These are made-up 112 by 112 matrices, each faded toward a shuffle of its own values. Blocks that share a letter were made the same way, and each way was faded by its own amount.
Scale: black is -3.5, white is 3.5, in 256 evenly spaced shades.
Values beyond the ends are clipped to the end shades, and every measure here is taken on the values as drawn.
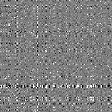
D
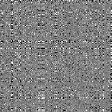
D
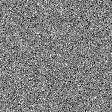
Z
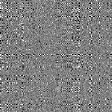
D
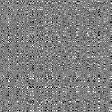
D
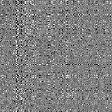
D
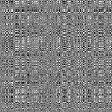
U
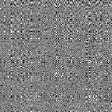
D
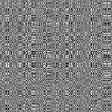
U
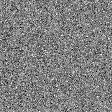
Z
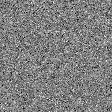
Z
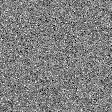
Z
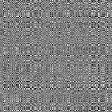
U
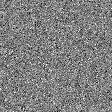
Z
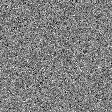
Z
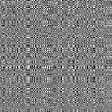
U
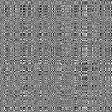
U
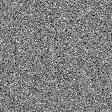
Z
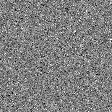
Z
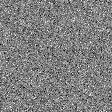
Z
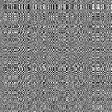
U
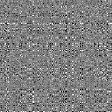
D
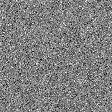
Z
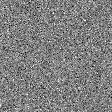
Z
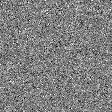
Z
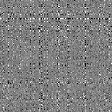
D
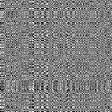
U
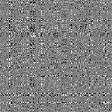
D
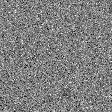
Z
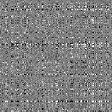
D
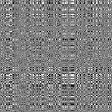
U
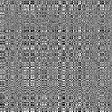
U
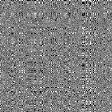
D
